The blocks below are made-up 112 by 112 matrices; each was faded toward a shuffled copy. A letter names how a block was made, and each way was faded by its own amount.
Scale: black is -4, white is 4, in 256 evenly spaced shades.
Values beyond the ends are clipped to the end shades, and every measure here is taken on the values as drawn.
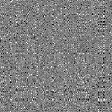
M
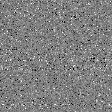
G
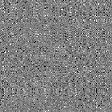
M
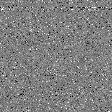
G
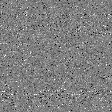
G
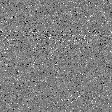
G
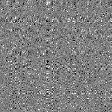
M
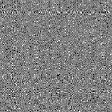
M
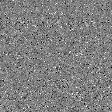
G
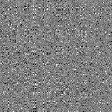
M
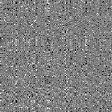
M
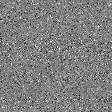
G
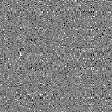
M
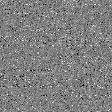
G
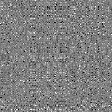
M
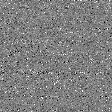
G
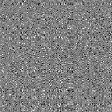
M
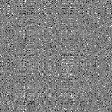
M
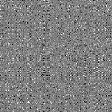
M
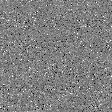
G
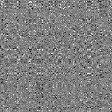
M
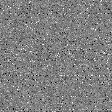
G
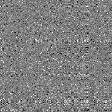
M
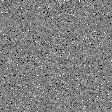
G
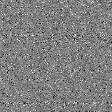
G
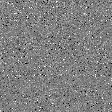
G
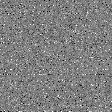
G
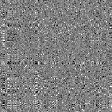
M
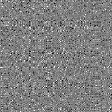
M
